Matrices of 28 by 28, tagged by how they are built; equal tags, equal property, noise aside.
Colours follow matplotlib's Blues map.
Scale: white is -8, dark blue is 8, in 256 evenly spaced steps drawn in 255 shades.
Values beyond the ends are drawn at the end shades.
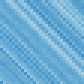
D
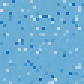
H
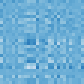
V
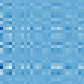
V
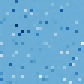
H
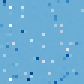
H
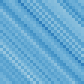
D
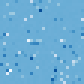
H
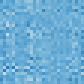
V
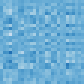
V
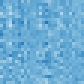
V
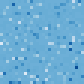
H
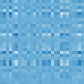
V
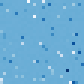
H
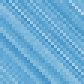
D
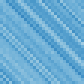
D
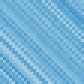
D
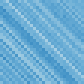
D
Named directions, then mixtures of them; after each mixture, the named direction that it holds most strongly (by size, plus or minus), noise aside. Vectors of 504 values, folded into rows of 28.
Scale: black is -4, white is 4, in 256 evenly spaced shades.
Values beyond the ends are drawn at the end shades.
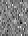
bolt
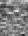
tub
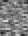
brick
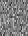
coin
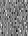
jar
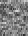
tub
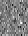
bolt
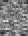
brick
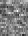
tub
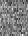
coin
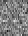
bolt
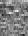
tub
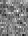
tub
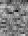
tub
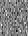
jar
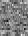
brick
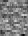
brick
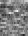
tub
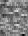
tub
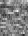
tub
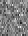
bolt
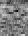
tub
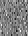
jar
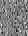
jar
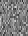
coin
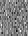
jar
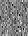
bolt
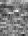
tub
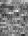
tub
